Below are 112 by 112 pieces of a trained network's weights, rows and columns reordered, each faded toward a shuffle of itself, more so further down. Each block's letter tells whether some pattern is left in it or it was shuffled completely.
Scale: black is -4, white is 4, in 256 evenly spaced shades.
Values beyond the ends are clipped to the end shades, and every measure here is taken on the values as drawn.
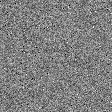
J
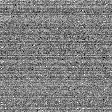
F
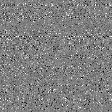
F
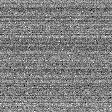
F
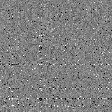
F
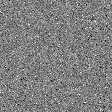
J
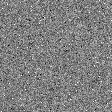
J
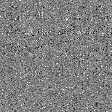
F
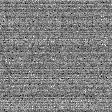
F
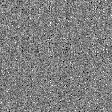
F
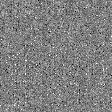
F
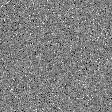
J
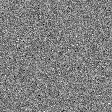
J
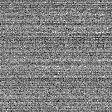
F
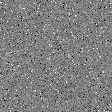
J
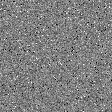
J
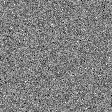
J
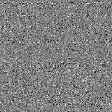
F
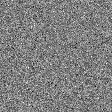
J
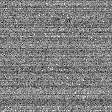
F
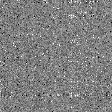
F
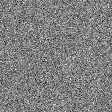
J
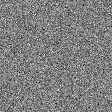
J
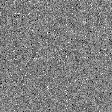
F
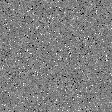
J
